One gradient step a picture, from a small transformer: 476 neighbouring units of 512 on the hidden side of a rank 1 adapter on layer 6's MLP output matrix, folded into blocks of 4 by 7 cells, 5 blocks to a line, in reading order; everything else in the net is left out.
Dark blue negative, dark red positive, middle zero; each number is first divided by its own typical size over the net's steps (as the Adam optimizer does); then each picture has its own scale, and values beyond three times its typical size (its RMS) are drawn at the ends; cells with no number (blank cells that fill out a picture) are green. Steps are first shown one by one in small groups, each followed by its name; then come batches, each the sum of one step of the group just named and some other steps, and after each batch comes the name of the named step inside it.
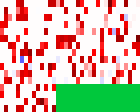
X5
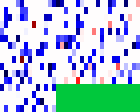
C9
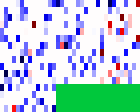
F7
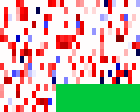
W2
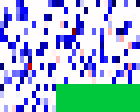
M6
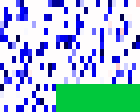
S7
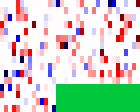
F7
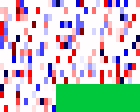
S7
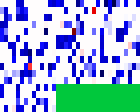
M6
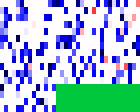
S7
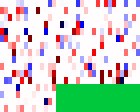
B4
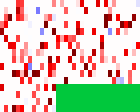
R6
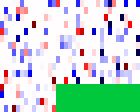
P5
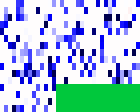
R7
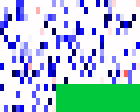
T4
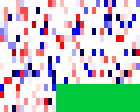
R7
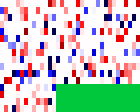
T4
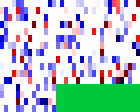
B4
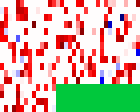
P5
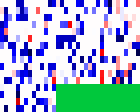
B4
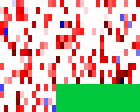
B4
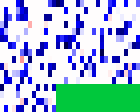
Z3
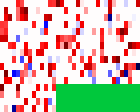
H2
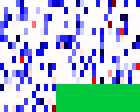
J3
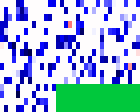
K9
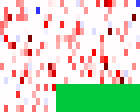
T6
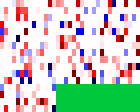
K9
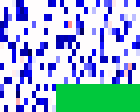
K9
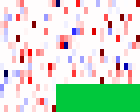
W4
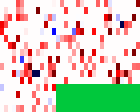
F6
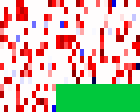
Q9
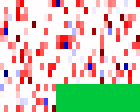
W4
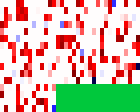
Q9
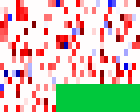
W4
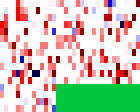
F6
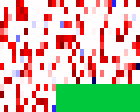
Q9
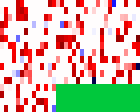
Q9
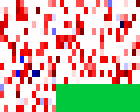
F6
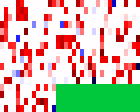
Q9
